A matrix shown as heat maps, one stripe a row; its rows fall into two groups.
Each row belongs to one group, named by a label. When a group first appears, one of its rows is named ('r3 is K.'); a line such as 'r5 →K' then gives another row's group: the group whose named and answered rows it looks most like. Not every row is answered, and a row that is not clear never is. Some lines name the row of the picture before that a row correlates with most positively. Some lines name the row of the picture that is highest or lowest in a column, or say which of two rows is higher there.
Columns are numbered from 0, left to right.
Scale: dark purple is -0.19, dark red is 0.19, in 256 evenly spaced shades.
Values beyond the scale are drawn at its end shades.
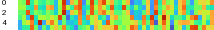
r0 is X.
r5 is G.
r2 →X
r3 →G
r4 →G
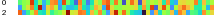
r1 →G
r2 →X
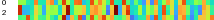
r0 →X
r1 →X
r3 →X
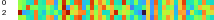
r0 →X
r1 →X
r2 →X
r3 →X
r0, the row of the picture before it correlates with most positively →0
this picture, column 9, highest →2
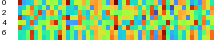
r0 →X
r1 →G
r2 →G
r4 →G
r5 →X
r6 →G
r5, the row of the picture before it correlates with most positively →2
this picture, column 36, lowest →4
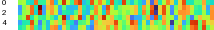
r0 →X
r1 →G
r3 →X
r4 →G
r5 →G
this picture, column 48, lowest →0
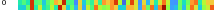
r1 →G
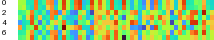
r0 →X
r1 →X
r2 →G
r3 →G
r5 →X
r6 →G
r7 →G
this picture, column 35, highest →3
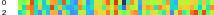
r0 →G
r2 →G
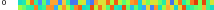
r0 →G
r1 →X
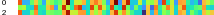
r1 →X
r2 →X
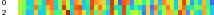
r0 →X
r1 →X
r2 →X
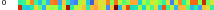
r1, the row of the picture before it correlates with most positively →0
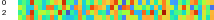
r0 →G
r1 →X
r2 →G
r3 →G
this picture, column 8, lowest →0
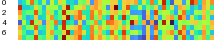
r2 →X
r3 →X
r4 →G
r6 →X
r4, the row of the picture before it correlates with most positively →0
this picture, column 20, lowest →4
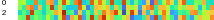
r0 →X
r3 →X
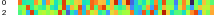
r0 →X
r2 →G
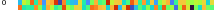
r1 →X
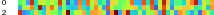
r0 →G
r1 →G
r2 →X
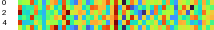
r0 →G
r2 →X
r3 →G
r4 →X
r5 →G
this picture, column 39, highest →5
